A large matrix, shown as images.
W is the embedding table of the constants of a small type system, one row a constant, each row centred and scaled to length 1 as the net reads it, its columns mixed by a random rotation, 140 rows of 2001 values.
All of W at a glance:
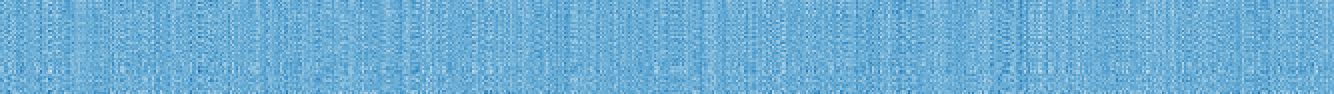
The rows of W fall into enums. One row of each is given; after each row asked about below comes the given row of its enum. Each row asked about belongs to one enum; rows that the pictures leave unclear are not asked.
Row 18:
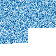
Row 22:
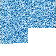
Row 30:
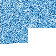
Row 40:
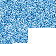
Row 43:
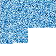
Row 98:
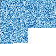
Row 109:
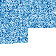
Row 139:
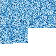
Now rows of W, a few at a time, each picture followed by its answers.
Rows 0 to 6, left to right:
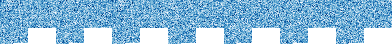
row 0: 109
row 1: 43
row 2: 109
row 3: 22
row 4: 40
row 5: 43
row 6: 18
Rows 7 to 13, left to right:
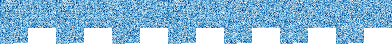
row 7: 109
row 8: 109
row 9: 22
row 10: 109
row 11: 43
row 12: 43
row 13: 40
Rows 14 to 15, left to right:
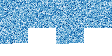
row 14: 18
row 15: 22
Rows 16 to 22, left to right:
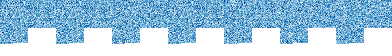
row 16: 98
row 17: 98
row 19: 98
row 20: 109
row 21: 43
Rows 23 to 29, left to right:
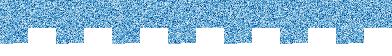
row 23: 22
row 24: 18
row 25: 22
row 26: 43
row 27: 98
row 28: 18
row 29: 40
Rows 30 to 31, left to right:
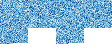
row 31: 18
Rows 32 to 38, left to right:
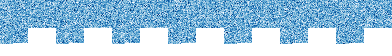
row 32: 22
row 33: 43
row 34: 43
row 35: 109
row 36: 98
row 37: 18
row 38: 30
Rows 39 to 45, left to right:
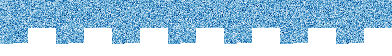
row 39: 22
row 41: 18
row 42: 40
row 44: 98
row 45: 18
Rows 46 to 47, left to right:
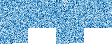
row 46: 18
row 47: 109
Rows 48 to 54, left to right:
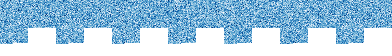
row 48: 43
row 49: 40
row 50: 18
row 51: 109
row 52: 22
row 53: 30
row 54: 40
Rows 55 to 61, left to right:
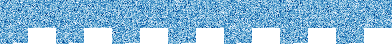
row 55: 43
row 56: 43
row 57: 98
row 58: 109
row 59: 40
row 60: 109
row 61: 30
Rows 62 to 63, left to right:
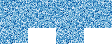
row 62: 18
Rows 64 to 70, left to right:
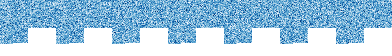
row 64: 22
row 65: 22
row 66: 98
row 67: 43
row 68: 40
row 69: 139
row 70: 18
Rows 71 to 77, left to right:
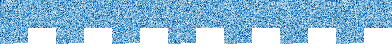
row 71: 109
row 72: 18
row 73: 98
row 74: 43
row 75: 22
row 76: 22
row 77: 109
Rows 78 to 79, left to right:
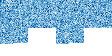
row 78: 109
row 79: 43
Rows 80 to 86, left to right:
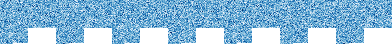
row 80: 43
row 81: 30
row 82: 40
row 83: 98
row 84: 43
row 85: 22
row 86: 30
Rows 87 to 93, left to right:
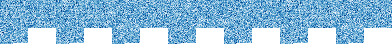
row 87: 98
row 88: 109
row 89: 40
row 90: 30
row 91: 18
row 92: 109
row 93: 40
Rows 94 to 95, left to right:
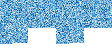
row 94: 40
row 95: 98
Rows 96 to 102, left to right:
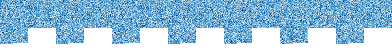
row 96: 98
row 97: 40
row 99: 40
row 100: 43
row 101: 139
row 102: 40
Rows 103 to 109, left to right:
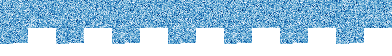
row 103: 30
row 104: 139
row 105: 43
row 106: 40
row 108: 43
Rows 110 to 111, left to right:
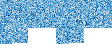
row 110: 40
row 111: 139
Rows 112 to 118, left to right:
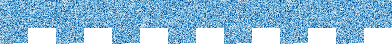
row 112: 22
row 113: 109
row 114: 30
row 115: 18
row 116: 40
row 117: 109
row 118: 18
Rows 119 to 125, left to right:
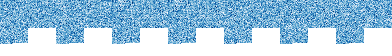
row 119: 18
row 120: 22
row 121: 109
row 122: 109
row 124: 40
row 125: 30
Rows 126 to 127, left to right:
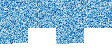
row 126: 18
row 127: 22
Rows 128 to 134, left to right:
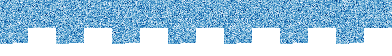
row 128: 43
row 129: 22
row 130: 98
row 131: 40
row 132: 40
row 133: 43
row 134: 109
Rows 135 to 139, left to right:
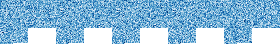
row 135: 98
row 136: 18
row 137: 18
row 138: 18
